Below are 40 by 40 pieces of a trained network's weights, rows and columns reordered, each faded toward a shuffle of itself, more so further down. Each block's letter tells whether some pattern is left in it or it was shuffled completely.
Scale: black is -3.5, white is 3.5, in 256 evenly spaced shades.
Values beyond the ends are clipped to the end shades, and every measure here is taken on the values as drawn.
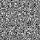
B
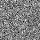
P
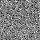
P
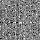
B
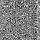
B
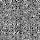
B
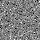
P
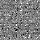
B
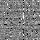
B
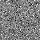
P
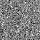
B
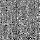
B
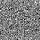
B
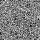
P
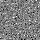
P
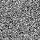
P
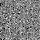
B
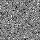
P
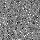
P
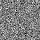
P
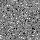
P
